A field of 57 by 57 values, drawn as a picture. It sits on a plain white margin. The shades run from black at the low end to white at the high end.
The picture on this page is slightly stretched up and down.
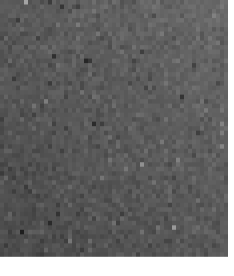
Grain: fine. Histogram: heavy tails on both sides. Slope: up to the top right. Stripes: none. Mirror symmetry: none.
